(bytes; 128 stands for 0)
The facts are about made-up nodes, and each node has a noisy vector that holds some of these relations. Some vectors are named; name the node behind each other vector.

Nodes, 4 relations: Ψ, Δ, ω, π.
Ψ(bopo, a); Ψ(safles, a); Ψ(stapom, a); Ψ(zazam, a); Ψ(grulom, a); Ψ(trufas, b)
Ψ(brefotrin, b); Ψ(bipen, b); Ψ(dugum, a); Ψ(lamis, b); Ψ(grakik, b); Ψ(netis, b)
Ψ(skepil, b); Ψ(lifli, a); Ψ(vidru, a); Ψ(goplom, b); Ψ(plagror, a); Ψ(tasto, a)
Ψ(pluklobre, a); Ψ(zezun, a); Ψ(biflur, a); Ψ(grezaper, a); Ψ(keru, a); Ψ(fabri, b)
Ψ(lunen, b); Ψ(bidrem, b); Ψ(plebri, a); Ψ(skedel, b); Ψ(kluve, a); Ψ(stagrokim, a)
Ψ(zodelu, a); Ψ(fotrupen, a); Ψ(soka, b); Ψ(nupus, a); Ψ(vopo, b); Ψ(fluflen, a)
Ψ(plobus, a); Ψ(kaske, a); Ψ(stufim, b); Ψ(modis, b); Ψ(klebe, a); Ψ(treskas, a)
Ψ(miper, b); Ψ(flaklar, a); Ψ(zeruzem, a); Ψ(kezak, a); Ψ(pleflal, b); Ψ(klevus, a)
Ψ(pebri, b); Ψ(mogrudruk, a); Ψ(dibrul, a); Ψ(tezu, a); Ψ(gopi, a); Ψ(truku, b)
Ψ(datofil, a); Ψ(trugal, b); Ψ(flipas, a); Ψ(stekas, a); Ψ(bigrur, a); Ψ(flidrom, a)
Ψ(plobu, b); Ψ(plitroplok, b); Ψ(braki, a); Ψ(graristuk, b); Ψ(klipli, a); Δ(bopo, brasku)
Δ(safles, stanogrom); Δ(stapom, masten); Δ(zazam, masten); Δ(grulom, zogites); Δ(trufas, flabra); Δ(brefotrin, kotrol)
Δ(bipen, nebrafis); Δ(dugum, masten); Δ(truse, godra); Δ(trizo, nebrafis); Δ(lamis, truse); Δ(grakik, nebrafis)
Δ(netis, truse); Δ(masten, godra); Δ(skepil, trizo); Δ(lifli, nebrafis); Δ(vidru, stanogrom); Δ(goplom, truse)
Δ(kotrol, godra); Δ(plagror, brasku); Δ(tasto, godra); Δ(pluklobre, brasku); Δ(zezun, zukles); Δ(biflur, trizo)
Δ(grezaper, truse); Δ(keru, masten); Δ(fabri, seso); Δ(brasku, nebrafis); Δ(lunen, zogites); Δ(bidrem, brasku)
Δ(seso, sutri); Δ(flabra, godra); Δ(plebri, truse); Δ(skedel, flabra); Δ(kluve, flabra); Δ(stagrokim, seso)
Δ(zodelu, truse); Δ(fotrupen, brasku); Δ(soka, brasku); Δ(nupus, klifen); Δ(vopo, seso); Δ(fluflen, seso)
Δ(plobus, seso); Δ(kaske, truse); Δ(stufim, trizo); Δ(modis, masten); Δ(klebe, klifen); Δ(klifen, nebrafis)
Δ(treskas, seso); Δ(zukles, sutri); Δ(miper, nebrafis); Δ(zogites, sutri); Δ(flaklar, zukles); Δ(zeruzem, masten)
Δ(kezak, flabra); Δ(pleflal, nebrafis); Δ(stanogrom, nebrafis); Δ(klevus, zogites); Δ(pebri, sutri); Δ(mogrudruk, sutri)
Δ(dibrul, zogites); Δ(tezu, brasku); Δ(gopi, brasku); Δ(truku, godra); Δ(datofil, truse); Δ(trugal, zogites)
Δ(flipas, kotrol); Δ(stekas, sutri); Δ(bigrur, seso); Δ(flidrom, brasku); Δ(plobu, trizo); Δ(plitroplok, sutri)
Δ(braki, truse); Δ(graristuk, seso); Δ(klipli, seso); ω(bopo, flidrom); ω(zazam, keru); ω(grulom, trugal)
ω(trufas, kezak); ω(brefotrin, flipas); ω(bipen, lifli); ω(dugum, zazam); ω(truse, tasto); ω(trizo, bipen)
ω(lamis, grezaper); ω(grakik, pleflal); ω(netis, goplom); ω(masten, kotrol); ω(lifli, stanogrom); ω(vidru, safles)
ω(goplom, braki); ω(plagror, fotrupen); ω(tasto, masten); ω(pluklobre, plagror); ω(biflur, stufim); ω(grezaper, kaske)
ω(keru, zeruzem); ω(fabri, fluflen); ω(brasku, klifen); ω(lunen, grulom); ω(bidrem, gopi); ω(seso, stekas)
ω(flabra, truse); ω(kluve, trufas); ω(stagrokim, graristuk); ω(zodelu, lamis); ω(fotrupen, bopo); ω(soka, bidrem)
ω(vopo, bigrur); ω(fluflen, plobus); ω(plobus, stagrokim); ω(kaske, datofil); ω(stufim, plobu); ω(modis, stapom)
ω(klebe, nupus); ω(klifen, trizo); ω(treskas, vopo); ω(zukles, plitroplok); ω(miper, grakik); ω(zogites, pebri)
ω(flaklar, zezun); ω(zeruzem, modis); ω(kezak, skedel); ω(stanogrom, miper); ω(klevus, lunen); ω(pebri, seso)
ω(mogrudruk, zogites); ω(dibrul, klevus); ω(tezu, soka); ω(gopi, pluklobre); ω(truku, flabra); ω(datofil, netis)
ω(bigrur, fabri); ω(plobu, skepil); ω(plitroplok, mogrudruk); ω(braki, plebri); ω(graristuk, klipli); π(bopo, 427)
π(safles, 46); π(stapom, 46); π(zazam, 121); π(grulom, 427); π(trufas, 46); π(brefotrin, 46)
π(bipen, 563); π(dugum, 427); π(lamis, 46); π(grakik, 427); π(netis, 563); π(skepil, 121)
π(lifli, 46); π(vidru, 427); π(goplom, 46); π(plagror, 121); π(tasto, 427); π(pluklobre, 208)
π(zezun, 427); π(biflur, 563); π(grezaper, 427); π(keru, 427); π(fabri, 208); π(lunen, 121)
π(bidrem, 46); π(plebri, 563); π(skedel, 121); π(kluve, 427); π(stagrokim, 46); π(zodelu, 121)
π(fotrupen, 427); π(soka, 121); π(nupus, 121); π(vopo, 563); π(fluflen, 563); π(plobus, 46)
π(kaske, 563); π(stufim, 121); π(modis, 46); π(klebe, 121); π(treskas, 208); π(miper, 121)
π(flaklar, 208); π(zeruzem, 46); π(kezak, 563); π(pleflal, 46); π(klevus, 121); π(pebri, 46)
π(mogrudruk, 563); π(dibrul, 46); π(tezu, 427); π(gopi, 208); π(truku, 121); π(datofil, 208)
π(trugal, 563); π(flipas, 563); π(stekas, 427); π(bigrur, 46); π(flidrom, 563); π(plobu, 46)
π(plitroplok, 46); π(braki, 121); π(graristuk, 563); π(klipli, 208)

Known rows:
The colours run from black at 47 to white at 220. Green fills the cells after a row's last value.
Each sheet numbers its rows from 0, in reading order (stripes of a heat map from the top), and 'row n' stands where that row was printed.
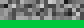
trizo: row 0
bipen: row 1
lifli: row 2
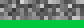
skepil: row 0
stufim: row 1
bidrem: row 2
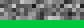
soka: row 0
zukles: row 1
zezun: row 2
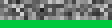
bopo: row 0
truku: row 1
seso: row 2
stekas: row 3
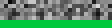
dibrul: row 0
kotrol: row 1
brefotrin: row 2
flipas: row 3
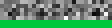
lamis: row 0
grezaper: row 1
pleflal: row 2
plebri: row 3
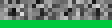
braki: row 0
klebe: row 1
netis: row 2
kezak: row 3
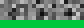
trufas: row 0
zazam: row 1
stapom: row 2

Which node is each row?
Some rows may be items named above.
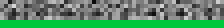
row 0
kluve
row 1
plitroplok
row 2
grulom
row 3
bigrur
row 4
truse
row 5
klipli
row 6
stapom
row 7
skedel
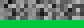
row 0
klebe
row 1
zeruzem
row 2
brefotrin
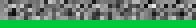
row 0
datofil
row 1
miper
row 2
fluflen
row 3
dugum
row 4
vopo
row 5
biflur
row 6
mogrudruk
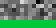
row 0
lunen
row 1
safles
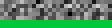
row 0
brefotrin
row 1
klebe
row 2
flaklar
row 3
dugum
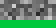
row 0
plobu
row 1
pebri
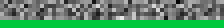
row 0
fluflen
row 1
trufas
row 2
plagror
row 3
kluve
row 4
graristuk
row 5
fotrupen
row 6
nupus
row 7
fabri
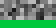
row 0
modis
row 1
flabra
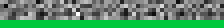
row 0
zukles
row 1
zodelu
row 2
flidrom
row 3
seso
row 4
kaske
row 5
klipli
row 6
treskas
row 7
zezun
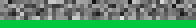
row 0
lifli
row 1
trugal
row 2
stanogrom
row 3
bigrur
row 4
grakik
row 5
skepil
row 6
klevus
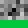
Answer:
goplom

